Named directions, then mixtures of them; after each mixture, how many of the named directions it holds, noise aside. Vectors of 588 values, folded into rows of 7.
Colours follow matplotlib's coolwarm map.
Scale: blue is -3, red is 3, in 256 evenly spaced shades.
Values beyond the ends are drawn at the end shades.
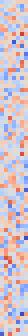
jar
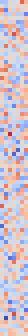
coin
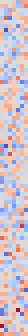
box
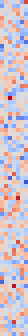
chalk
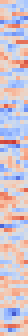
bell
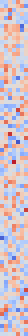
two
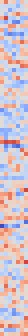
two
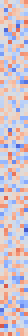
three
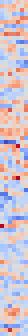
one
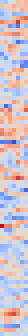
one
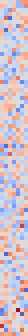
one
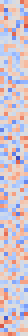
three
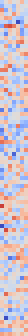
two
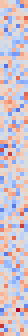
one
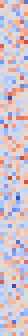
one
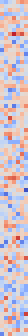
three
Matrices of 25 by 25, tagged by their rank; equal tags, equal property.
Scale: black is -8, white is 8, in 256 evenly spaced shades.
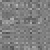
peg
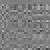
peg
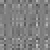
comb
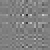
comb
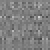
peg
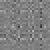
peg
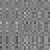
comb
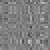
peg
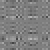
comb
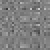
peg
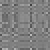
comb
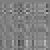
comb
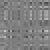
comb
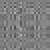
comb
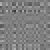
comb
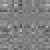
peg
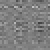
peg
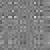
peg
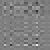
comb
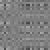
comb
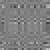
comb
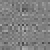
peg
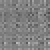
peg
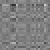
comb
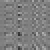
comb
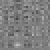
peg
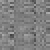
peg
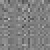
peg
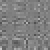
peg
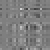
comb
